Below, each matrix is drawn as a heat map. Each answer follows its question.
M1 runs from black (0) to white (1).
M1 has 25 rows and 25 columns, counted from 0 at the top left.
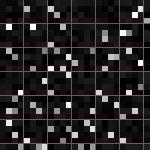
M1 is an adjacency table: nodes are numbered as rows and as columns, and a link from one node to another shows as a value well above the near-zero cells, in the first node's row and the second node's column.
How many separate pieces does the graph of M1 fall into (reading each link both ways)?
2
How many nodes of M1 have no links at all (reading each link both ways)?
1
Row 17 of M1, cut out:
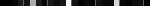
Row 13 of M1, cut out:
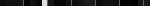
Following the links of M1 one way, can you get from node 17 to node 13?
yes
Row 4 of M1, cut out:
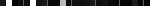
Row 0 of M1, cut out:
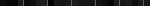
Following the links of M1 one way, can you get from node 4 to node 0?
no
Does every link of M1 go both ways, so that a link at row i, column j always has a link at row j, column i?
no
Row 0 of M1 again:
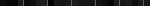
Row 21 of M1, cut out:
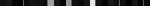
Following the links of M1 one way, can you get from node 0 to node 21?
no
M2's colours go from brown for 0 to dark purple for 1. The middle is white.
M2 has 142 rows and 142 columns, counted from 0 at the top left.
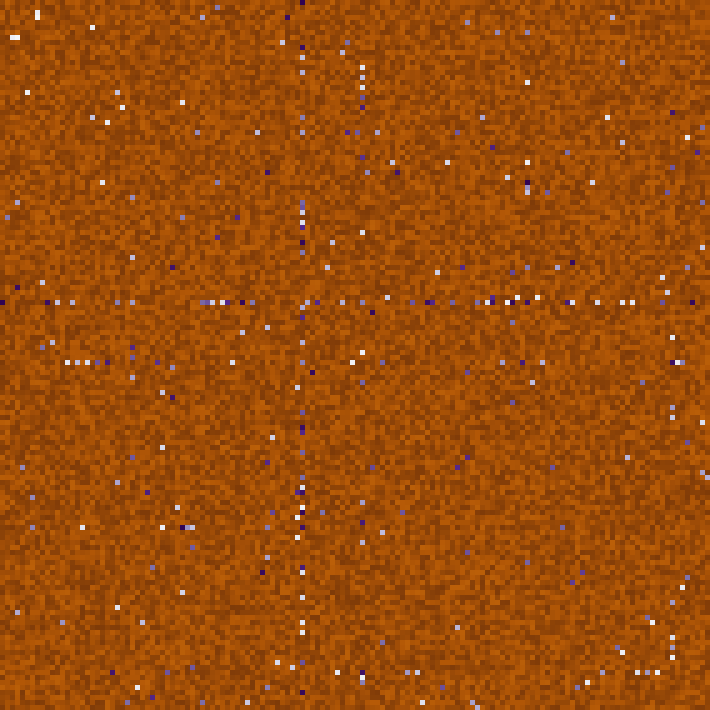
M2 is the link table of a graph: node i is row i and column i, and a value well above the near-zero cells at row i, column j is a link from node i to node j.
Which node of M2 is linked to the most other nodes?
node 60
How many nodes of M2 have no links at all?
0
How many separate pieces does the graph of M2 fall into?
1
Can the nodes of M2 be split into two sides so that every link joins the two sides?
yes
